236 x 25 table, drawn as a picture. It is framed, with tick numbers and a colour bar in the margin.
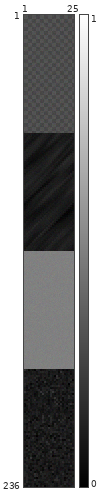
It is made of 4 by 1 panels. Panel 1,1: low, checkered, faint in contrast. Panel 2,1: very low, slanting up to the right, faint in contrast. Panel 3,1: middling, flat. Panel 4,1: very low, fine-grained, faint in contrast.
